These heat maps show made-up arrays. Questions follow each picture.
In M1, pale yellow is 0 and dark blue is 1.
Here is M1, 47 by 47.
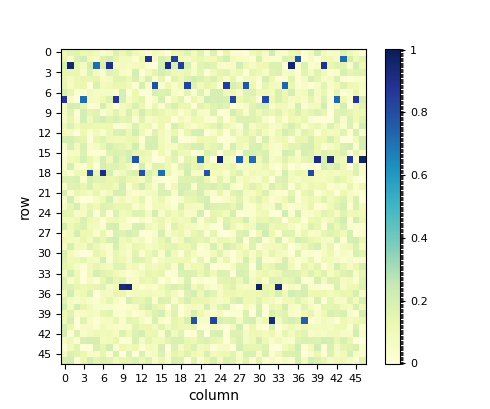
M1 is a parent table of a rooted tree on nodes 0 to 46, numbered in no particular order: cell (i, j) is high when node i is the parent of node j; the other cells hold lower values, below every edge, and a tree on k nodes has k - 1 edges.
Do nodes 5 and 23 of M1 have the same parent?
no
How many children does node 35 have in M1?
4
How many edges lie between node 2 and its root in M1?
0
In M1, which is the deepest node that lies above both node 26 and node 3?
7
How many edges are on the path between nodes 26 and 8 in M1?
2
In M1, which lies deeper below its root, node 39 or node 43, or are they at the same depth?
the same depth
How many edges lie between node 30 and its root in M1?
2
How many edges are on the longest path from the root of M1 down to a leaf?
2
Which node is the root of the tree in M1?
2
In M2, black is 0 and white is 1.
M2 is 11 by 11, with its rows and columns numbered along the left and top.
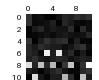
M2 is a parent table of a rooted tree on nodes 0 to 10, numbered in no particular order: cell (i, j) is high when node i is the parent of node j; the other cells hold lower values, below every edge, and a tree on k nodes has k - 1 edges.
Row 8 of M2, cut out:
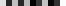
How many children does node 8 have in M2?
5
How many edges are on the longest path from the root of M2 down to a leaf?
3
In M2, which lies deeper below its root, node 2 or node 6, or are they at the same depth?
node 6
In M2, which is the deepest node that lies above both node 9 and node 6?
10
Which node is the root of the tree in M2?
8
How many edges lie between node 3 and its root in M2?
3
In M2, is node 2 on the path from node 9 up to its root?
no
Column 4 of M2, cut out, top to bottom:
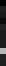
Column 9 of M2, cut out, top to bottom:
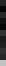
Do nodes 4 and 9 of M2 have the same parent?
no
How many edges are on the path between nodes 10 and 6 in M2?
1
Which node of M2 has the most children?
8
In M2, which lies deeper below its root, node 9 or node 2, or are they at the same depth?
node 9
